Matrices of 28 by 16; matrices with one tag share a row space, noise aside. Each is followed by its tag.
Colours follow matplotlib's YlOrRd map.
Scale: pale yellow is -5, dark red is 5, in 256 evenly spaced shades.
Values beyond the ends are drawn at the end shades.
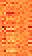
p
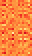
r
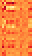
p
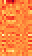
p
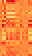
p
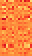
r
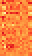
p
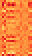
p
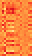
p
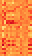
p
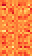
r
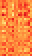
r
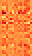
r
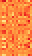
r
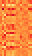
p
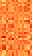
r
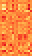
r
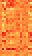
p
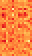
r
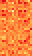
r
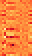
p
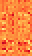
r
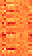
p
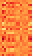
p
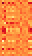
p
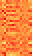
p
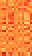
r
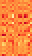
r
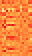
p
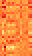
p
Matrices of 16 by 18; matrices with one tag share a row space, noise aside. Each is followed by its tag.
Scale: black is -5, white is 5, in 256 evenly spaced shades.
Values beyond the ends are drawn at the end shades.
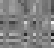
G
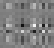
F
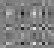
F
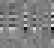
G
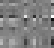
G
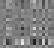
F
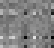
G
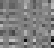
G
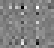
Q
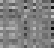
G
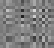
F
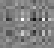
F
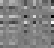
G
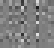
Q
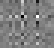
Q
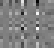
Q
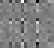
Q
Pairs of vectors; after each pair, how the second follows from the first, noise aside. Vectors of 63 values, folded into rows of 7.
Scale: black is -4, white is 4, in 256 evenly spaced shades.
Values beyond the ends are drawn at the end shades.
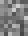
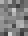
sign-scrambled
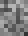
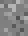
partly zeroed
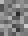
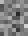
copied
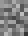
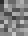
reversed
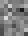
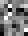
scaled up
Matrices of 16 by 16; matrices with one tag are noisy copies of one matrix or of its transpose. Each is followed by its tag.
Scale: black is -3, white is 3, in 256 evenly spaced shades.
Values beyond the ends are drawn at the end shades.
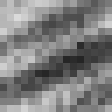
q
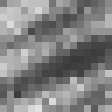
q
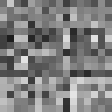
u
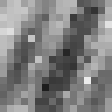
q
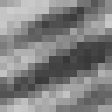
q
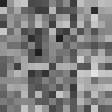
u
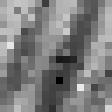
q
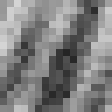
q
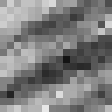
q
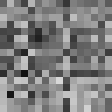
u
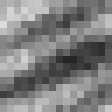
q
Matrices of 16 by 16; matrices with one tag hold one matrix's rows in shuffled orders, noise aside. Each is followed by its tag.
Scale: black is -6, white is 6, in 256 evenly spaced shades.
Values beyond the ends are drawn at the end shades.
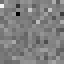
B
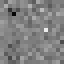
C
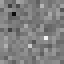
C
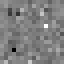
C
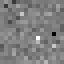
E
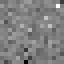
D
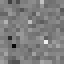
C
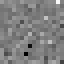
D
